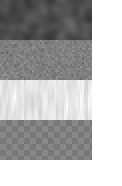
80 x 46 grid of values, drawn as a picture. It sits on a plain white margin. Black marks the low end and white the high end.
The table splits into 4 rows of 1 panel. Panel 1,1: low, blotchy, faint in contrast. Panel 2,1: middling, fine-grained, faint in contrast. Panel 3,1: very high, streaked downward, faint in contrast. Panel 4,1: middling, checkered, faint in contrast.
